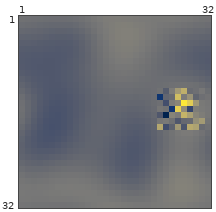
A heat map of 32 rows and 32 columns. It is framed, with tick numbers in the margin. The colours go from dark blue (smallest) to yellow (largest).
An odd patch, rougher than its surroundings, sits in the middle right. Neither half mirrors the other. Most values sit low, with a long tail of high ones. The middle right is the roughest part. On average the colour sits 40% of the way up the scale.
